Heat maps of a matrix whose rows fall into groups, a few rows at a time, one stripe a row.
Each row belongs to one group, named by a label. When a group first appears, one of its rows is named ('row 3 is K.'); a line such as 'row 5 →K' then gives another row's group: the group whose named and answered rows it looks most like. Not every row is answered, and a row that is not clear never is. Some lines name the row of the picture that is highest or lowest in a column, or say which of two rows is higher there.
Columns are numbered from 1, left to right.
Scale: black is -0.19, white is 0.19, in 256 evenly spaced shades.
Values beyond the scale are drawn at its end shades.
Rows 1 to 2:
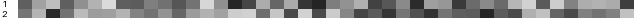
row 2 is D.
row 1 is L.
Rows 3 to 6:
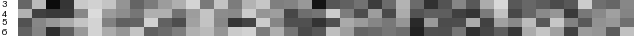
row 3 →D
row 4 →D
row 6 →D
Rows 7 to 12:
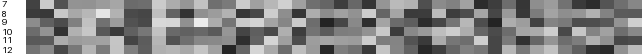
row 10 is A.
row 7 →D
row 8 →L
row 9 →D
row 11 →L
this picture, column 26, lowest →8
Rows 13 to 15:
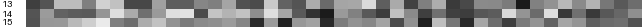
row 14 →D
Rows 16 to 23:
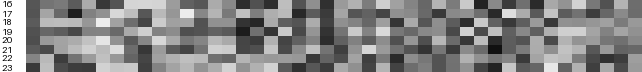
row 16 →A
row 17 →D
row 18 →L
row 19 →A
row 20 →L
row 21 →L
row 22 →D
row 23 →D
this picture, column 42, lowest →22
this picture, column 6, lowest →16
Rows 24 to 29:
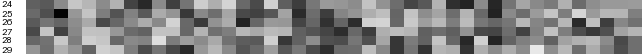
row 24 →L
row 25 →A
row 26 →A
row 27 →D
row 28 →L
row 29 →L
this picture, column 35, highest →29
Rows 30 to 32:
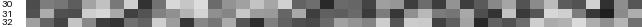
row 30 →D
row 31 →D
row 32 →A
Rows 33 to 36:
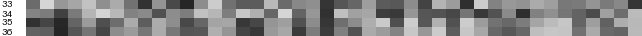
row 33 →L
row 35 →A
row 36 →A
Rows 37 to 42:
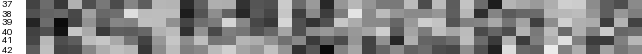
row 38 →A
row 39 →A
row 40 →A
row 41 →D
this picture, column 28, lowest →42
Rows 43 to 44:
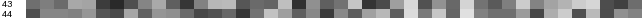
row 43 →A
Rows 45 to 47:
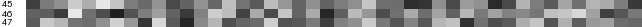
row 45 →L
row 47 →L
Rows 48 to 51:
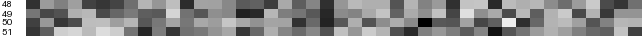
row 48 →A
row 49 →A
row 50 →D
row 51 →L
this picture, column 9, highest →48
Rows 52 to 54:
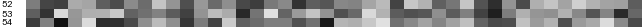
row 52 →A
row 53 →L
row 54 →A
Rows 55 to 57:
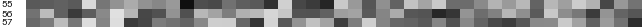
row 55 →A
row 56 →D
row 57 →L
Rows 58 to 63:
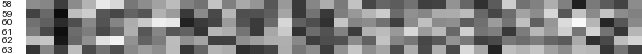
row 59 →A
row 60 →A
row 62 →D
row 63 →A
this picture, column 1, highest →62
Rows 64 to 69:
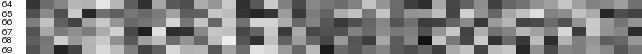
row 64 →L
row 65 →A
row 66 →D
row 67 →L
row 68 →L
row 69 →D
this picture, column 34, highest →69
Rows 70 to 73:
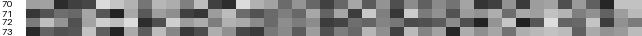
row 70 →D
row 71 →A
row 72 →D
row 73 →A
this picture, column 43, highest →70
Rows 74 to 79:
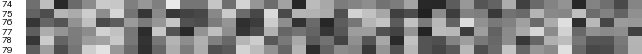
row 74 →D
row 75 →L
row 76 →A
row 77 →L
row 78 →D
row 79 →D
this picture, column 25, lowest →79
